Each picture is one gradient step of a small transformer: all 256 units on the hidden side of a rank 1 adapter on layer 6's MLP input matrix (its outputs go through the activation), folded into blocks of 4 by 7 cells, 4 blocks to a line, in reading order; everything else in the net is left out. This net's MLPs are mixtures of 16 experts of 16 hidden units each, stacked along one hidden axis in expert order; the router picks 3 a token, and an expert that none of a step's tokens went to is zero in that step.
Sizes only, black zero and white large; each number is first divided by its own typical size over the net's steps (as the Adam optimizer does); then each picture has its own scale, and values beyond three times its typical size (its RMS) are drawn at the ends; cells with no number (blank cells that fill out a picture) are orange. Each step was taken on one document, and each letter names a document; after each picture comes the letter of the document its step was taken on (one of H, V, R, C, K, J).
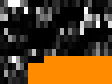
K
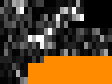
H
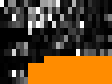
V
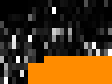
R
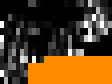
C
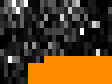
K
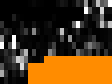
C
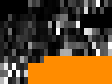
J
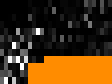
R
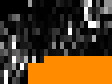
C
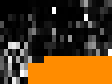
R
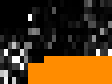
R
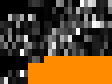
C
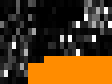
C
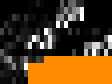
H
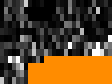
K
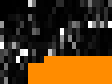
C
